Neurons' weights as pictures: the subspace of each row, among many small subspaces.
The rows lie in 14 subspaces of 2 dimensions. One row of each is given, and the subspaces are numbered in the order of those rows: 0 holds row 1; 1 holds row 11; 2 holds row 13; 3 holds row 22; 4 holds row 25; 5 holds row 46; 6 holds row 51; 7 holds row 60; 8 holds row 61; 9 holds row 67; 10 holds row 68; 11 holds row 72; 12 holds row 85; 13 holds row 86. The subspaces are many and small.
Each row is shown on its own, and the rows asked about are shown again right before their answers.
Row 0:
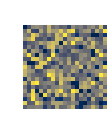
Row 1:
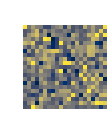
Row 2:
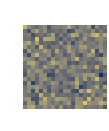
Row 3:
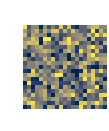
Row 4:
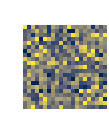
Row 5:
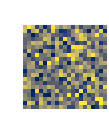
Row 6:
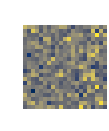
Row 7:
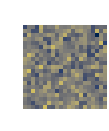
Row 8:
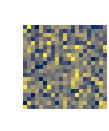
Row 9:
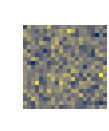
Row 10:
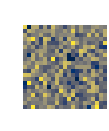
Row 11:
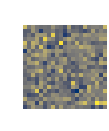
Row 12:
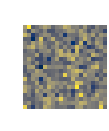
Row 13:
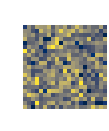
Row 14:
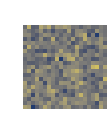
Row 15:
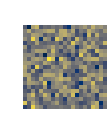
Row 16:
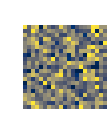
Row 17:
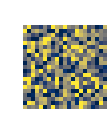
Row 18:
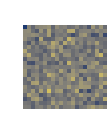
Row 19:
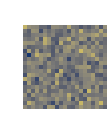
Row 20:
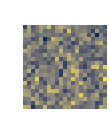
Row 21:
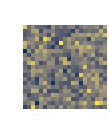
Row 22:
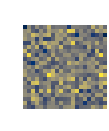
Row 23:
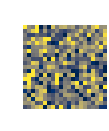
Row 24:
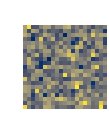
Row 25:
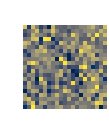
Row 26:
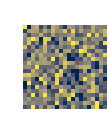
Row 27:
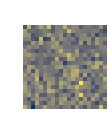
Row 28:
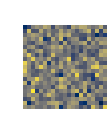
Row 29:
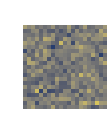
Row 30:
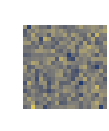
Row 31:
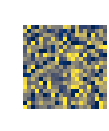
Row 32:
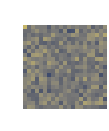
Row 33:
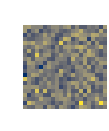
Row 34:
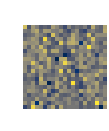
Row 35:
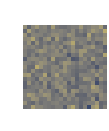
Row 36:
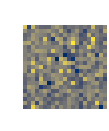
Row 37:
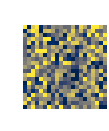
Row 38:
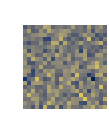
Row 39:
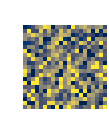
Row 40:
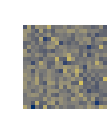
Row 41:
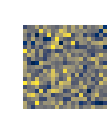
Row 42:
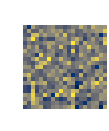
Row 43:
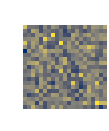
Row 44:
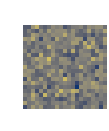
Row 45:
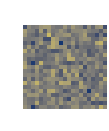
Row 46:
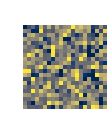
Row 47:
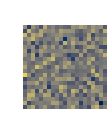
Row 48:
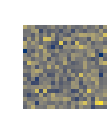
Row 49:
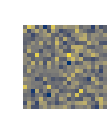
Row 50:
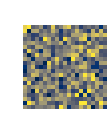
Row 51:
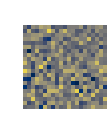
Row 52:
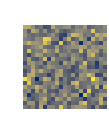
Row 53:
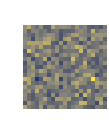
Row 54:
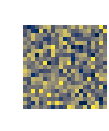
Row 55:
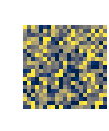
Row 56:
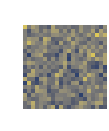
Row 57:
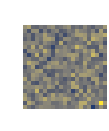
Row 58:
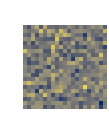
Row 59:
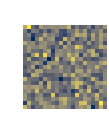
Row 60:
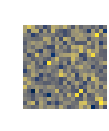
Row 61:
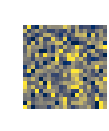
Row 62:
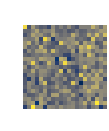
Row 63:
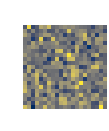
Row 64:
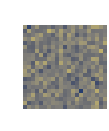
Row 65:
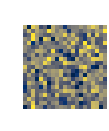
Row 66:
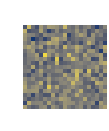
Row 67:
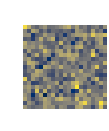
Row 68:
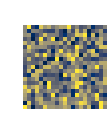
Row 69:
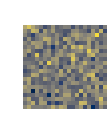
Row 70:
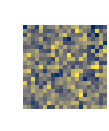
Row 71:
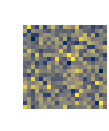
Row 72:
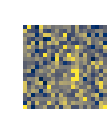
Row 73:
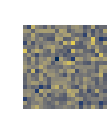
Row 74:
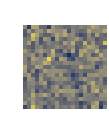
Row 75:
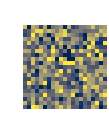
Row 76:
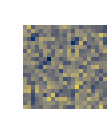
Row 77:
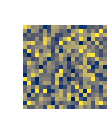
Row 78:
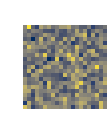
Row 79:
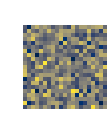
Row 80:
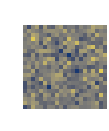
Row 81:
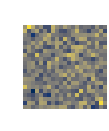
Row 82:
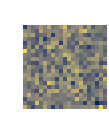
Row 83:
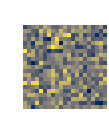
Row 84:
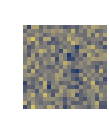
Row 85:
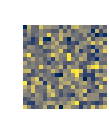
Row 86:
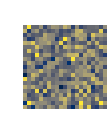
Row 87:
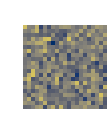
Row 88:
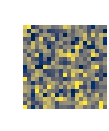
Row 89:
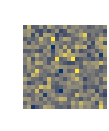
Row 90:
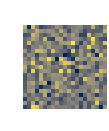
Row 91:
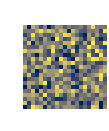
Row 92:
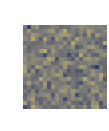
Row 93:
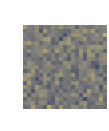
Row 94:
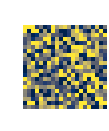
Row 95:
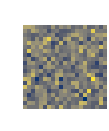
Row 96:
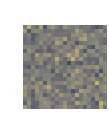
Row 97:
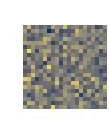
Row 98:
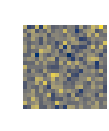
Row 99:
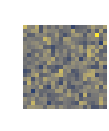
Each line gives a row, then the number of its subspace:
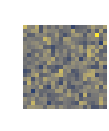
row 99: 5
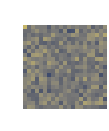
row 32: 3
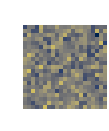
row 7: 5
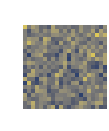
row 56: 8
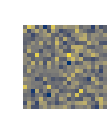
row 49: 7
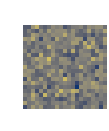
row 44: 9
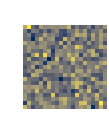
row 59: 10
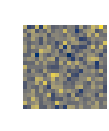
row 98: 5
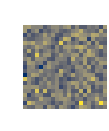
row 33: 13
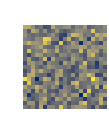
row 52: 11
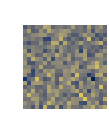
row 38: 11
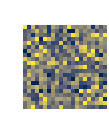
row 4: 3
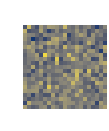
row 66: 6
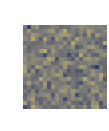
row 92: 10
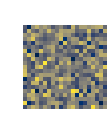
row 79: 8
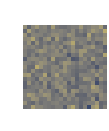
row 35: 13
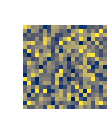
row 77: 13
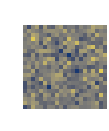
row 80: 12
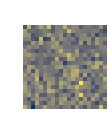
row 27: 4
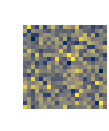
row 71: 12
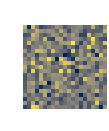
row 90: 1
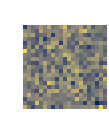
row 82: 1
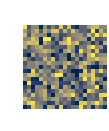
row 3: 12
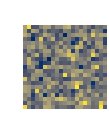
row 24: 9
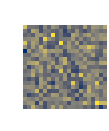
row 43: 1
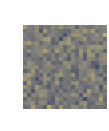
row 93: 11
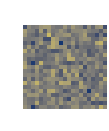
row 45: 0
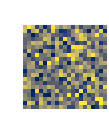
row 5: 7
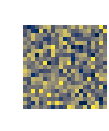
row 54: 5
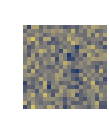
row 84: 8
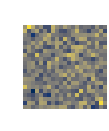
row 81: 7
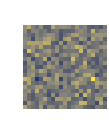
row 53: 11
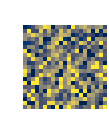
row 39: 8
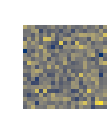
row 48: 2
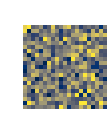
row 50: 12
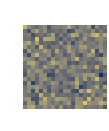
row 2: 3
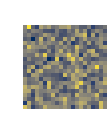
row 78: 10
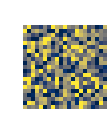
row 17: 6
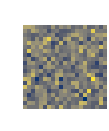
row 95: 11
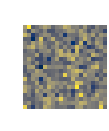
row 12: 9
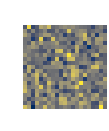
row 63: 4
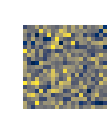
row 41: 0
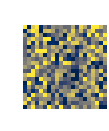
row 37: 11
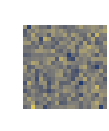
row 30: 4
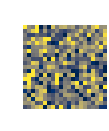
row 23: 6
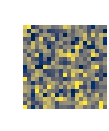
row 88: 9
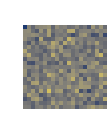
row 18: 3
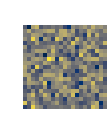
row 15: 10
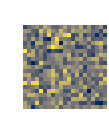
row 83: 0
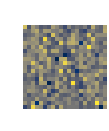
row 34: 1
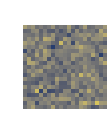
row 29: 2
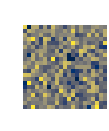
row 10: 13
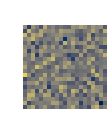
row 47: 13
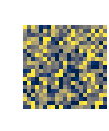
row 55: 8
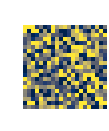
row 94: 7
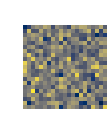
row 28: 12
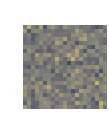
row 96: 12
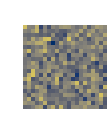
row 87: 6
